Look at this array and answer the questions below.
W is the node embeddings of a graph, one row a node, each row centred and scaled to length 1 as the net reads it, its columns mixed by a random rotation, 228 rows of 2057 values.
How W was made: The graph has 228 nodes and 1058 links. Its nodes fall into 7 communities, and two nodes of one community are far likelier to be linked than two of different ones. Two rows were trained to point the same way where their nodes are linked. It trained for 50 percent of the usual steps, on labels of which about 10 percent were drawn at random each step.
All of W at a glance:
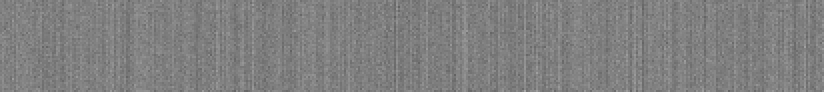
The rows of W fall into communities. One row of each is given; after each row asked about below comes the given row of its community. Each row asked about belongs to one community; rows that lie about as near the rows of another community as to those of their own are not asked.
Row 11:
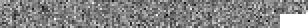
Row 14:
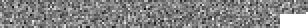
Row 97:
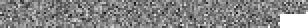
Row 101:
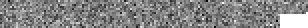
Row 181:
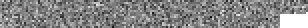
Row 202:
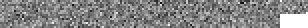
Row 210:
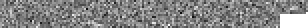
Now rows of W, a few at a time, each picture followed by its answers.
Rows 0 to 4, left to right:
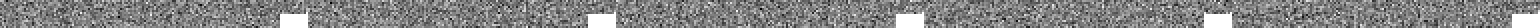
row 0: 202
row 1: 210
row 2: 181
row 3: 14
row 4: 97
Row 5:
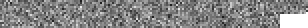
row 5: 210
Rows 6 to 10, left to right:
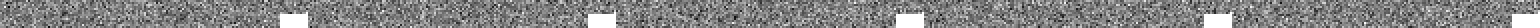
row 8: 14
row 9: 97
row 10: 11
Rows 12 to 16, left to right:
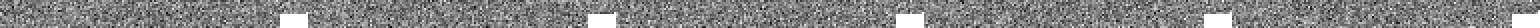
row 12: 11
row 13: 101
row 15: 101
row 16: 101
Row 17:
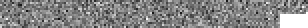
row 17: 181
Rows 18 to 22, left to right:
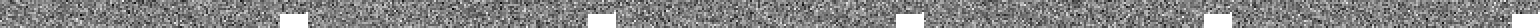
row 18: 181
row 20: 210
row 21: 181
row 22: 97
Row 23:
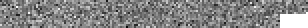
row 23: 11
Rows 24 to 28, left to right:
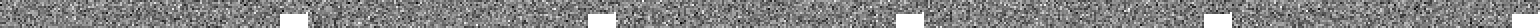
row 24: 11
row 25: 202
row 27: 14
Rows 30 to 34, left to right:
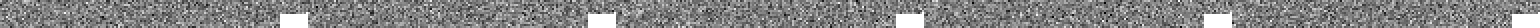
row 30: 202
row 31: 14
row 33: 210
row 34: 202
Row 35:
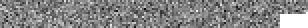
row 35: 11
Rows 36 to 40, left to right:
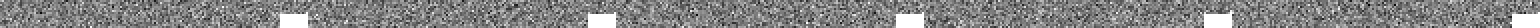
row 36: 181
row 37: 202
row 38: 181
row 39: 202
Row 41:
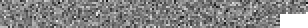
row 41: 11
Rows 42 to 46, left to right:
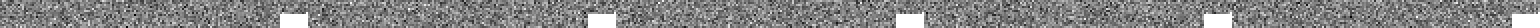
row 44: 202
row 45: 210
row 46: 202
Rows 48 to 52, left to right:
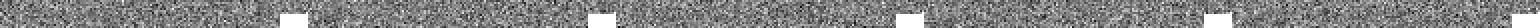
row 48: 11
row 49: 202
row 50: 210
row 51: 14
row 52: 210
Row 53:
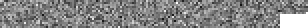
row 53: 202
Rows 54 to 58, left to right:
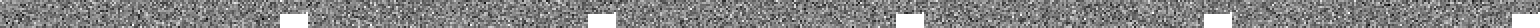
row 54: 97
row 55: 181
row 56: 202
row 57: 210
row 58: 11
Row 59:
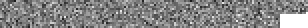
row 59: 202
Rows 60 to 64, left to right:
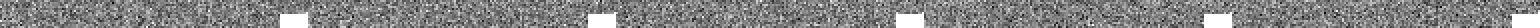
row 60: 210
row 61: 14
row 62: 14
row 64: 210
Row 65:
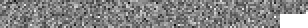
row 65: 101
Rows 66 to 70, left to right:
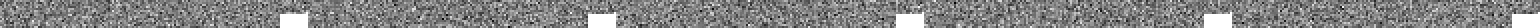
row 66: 14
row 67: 202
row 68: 181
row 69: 14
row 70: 14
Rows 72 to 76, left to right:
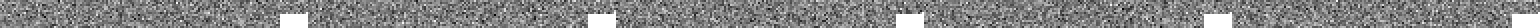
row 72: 202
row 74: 97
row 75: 202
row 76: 101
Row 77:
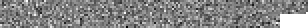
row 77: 11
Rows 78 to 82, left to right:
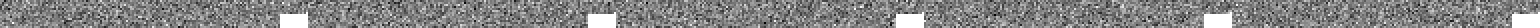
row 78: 202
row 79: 101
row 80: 14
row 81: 210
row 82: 210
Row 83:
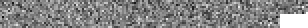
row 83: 181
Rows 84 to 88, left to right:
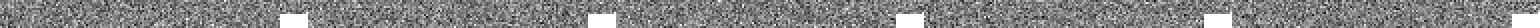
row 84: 14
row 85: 14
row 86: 101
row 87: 202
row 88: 181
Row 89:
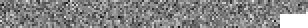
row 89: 202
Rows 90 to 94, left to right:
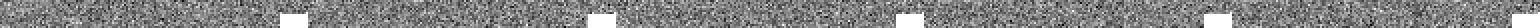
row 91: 181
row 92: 11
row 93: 97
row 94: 97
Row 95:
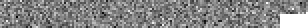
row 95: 210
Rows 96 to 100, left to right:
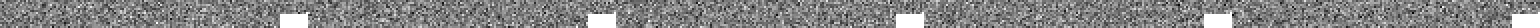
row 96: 14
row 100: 210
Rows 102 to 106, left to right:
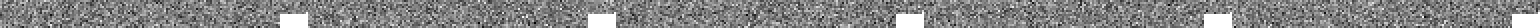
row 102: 97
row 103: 101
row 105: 11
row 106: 210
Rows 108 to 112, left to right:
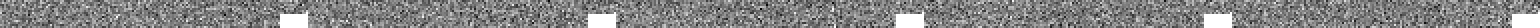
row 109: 181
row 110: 181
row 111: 11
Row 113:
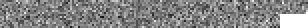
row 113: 202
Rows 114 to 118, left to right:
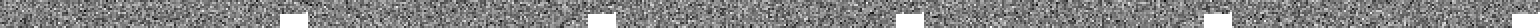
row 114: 14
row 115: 181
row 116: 11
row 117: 181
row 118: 97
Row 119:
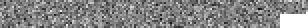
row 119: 11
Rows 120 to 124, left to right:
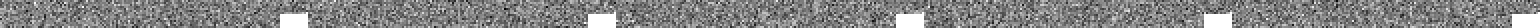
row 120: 14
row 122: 210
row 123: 14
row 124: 210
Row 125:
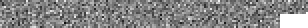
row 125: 11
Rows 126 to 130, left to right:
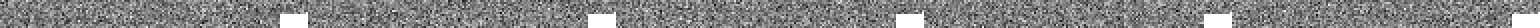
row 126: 14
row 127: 97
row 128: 101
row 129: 97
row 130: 11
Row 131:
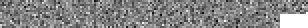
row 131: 11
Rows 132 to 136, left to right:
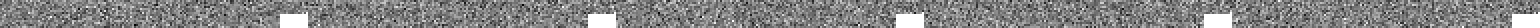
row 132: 11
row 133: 11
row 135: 101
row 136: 14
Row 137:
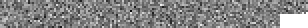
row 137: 14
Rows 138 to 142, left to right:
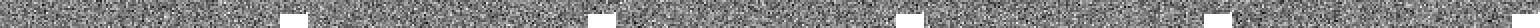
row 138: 101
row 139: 181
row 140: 181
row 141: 202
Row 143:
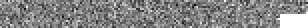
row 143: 181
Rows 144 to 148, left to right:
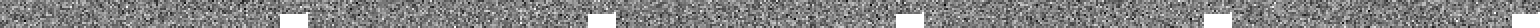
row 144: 101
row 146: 97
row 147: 181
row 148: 202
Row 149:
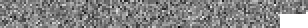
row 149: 101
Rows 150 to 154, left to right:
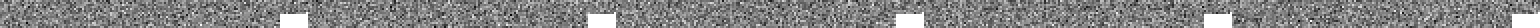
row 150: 202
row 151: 101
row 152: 181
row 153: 101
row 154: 14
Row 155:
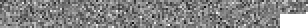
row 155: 202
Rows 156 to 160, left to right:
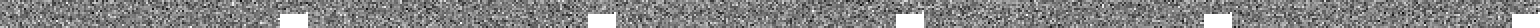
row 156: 181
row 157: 101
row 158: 11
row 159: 11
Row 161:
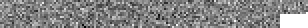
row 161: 202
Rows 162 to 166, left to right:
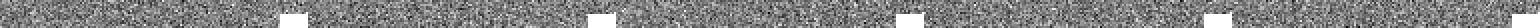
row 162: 181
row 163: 14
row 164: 181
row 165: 14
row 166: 97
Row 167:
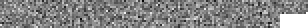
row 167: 14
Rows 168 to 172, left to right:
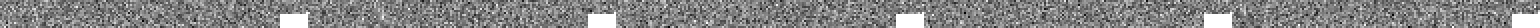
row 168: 101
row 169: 11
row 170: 14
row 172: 14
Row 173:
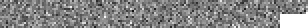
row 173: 101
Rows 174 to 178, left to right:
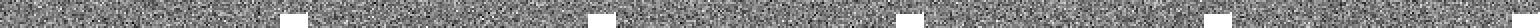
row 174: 202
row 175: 202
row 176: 97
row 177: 210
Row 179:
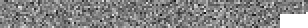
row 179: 11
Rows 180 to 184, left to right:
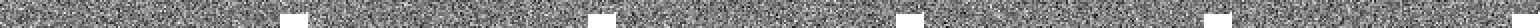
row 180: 202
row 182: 11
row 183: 97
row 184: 101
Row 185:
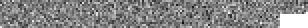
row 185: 181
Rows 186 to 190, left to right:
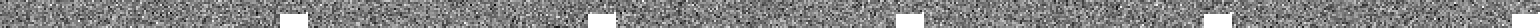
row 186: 14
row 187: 97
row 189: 181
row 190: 202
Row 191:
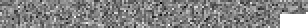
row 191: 11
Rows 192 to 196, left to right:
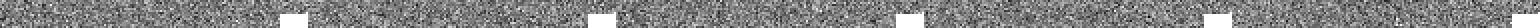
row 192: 202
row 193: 210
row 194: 210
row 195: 210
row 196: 181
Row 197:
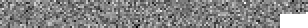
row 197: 202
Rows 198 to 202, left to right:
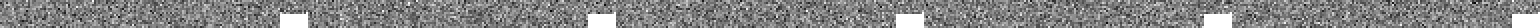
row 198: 14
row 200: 101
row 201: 181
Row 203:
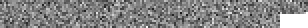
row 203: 14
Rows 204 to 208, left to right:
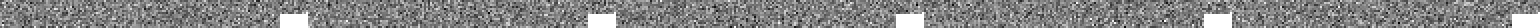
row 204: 14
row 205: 181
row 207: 11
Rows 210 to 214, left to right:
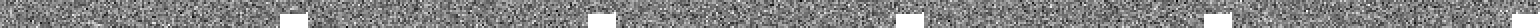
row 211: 14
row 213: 101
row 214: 181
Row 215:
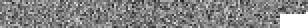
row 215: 181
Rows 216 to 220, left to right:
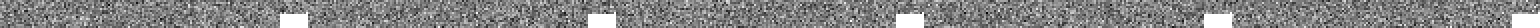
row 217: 11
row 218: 101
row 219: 210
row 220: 181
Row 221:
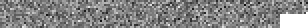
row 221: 11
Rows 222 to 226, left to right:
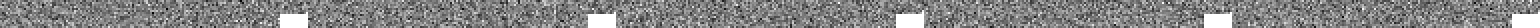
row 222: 181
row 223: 97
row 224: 101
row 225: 202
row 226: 101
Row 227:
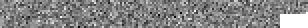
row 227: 202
